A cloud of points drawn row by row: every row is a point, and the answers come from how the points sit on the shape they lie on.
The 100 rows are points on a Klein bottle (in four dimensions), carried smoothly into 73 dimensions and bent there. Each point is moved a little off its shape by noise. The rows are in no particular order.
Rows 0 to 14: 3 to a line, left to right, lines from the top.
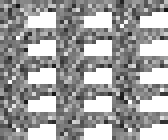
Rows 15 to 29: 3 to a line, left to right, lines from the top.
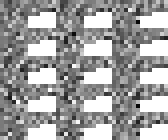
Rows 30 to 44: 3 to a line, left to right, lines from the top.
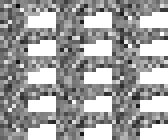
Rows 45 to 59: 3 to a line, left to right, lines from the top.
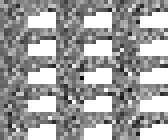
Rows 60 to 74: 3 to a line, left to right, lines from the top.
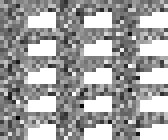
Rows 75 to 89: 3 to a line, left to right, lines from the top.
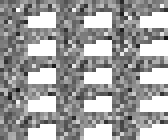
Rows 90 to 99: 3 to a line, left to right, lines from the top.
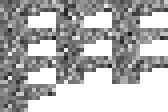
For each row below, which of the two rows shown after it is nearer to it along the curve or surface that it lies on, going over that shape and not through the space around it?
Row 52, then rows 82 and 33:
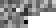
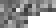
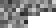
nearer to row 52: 33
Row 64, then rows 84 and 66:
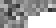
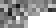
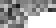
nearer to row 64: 66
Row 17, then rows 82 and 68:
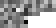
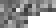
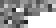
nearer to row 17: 68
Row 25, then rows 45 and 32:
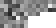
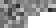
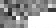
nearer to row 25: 45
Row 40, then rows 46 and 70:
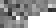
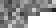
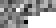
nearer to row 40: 46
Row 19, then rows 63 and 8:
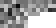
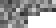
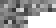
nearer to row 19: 8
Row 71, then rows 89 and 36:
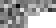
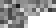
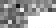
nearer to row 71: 36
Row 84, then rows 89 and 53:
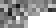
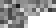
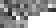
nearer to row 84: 53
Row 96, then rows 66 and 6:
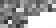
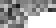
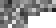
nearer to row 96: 66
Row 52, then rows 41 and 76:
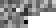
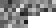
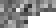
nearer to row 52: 41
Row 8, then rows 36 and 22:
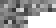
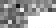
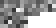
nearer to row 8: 36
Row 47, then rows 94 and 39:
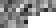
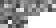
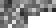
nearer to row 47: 39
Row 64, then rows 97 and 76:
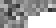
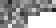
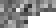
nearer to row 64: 97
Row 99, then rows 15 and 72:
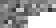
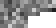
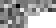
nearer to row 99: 72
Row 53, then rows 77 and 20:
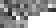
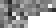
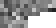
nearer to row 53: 20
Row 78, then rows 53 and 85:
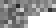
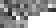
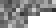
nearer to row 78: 53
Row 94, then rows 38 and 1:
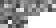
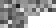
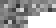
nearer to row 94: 38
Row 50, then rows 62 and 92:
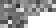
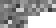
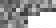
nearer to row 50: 62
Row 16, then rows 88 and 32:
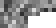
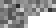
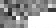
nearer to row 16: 32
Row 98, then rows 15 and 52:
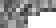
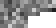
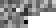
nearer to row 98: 15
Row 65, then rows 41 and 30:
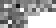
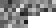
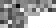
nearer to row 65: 30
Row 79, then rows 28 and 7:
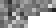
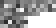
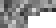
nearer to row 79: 7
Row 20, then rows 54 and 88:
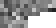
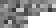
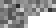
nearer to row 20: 88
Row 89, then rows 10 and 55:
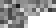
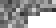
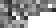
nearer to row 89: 55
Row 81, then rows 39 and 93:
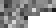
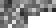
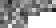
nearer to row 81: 39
